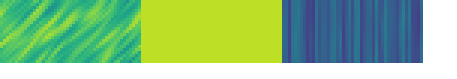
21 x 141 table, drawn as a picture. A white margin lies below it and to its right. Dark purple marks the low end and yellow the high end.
The table splits into one row of 3 panels. Panel 1,1: high, slanting up to the right. Panel 1,2: very high, flat. Panel 1,3: low, streaked downward.
